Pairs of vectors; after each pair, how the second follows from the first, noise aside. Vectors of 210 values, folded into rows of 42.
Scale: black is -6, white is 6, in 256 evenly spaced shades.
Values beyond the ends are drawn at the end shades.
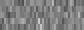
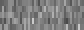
shuffled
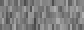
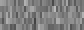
sign-scrambled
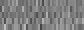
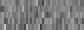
sign-scrambled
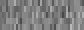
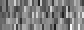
scaled up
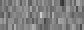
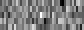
scaled up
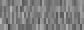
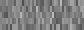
shuffled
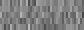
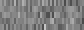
shuffled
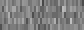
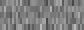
shuffled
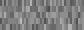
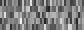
scaled up
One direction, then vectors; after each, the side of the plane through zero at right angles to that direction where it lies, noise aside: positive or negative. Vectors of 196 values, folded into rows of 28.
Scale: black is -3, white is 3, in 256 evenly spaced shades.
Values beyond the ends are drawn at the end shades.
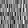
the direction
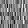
positive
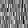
negative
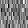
negative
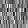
negative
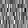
negative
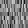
positive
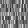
negative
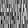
positive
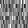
negative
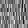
negative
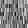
positive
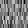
positive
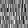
negative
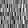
positive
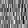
negative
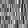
negative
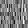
positive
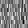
negative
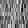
negative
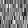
negative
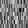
positive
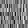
positive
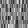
negative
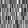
negative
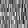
negative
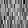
positive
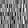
positive
